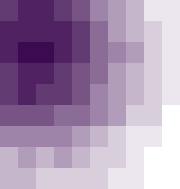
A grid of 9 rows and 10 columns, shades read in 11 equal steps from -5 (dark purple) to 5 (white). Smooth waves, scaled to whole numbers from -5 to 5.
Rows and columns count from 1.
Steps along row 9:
same up same same same up same up same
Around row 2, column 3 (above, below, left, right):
-4 -5 -4 -4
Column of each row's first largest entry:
9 10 10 10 10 10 10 9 9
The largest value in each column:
2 2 3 3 3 3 4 4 5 5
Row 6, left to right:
-2 -2 -2 -1 -1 0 1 3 3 5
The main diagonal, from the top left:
-3 -4 -5 -3 -2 0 3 4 5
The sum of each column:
-15 -20 -17 -14 -7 5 15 24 33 40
